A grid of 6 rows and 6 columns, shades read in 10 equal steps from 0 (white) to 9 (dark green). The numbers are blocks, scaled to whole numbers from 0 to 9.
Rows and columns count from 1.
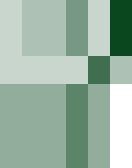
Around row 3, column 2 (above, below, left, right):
3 4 2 2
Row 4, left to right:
4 4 4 6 4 0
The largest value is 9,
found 2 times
